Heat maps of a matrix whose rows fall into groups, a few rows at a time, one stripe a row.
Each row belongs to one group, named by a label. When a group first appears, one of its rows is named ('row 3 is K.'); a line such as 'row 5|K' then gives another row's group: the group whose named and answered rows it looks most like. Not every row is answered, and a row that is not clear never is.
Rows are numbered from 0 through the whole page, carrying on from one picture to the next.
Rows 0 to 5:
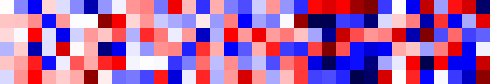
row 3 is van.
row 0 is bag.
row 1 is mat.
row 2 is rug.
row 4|mat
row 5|mat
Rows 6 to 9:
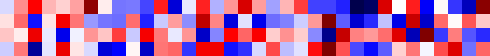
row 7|van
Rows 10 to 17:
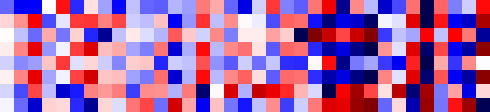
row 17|bag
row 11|mat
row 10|van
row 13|mat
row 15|mat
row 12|bag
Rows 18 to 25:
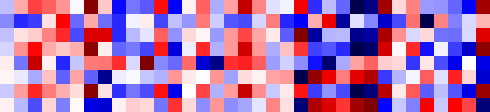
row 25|bag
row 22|rug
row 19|van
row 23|bag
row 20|mat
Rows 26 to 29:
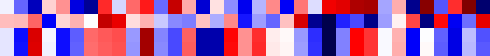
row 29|rug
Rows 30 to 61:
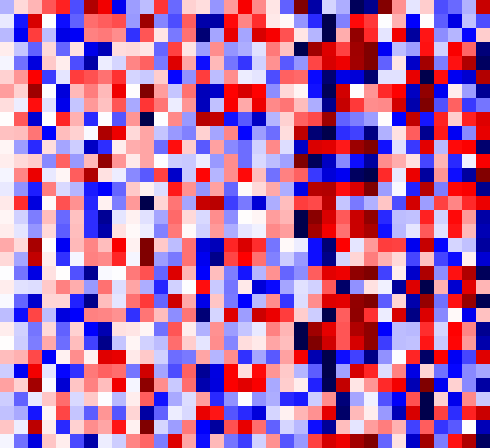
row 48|rug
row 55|mat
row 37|rug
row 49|bag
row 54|bag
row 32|rug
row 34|bag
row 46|bag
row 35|mat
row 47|rug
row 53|bag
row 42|mat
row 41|mat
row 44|van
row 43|bag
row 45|bag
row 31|rug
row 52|rug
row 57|rug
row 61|bag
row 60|rug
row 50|van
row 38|van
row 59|van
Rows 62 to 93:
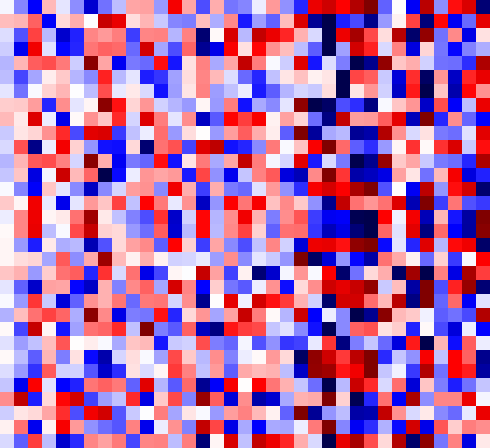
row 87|bag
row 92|van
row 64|rug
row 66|mat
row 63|mat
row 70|rug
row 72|van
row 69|mat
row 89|rug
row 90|van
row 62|bag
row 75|bag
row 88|bag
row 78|mat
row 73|mat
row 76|rug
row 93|rug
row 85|rug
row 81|van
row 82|bag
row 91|mat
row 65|rug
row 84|mat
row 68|van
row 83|rug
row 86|van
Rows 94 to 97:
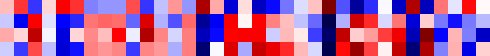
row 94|van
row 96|rug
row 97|rug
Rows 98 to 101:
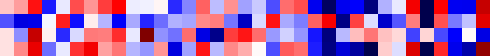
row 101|mat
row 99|van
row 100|rug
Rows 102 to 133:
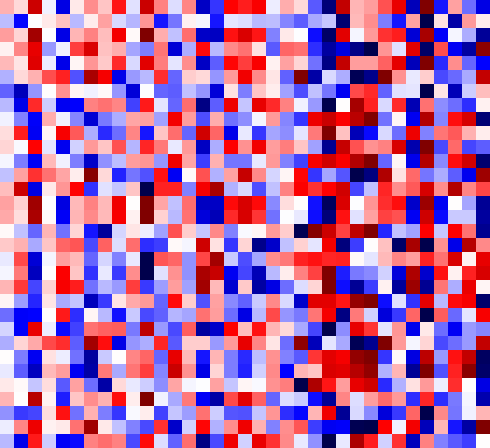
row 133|rug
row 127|bag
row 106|rug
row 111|van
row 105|mat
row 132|mat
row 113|bag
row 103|van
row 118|bag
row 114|mat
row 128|bag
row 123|bag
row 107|mat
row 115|van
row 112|rug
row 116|rug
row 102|rug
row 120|van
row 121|van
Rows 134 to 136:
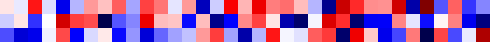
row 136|van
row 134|rug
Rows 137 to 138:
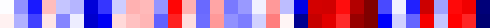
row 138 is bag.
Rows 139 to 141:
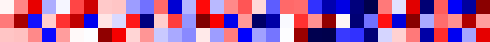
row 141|mat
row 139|mat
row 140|van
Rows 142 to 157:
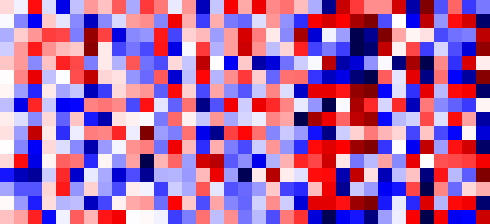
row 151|rug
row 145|mat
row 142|rug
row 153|van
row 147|mat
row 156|bag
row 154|van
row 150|bag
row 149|rug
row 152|bag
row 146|van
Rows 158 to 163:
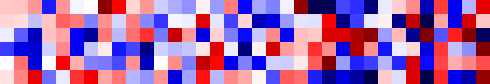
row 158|mat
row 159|van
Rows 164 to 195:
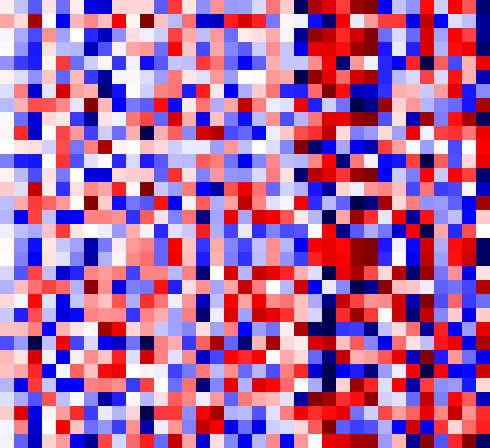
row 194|van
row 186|rug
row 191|rug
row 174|mat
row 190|mat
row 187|mat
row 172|bag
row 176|bag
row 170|van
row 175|van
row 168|van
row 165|rug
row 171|mat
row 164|bag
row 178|mat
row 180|van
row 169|bag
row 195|bag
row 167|bag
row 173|van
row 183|rug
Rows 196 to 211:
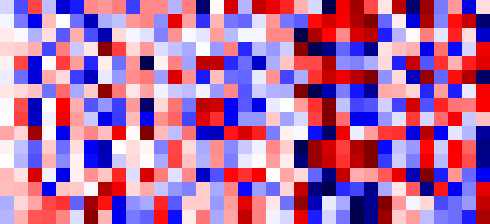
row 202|mat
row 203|van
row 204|van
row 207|bag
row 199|mat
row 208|rug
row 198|bag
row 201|bag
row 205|rug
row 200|van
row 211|mat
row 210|mat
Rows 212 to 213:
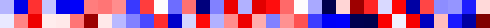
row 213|mat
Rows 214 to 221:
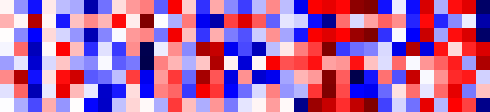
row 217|van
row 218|van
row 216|bag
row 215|rug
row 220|van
